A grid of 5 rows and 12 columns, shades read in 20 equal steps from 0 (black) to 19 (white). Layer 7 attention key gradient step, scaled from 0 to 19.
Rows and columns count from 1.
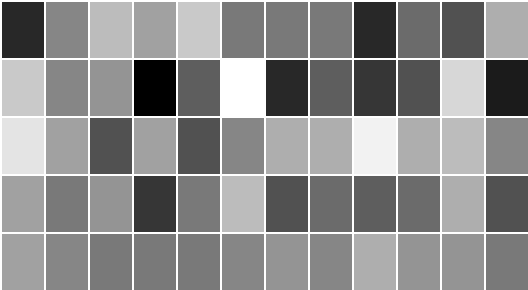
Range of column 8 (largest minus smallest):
6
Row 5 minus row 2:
-3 0 -2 9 2 -9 8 3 9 5 -5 7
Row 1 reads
3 10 14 12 15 9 9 9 3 8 6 13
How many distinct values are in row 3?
7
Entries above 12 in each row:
3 3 6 2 1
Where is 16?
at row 2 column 11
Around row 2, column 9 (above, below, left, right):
3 18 7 6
